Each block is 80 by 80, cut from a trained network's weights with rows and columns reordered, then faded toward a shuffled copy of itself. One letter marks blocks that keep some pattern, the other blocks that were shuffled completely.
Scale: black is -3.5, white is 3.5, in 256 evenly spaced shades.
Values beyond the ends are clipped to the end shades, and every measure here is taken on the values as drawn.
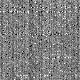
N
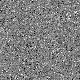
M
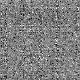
N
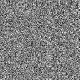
N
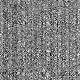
N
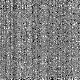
N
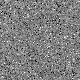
M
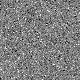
M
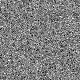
M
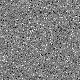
M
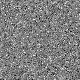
M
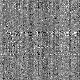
N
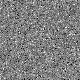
M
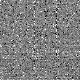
N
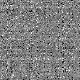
N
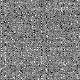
N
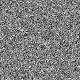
M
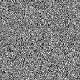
N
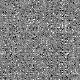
N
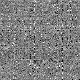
N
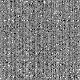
N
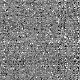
N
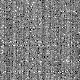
N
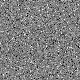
M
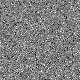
M
